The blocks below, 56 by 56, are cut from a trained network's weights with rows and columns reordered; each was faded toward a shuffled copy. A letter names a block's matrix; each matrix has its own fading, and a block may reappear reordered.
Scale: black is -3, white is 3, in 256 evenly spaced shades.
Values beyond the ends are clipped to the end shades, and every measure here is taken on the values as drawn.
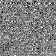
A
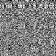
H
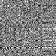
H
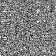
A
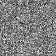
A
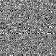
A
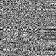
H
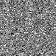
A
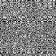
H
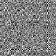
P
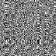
P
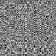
P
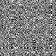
P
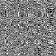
P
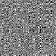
P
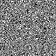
A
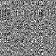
P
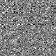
A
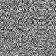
H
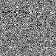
A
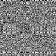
H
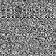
H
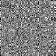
P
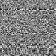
H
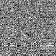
H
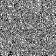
A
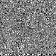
A
